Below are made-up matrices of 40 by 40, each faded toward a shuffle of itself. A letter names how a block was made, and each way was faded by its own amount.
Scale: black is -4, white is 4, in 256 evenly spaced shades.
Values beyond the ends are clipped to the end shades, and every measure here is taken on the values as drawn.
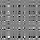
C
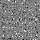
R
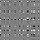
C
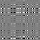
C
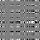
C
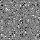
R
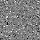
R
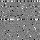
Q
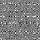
Q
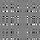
C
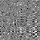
Q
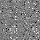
R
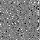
R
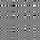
C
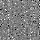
R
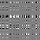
C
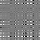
C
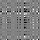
C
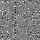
R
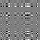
C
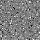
R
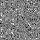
R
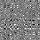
Q
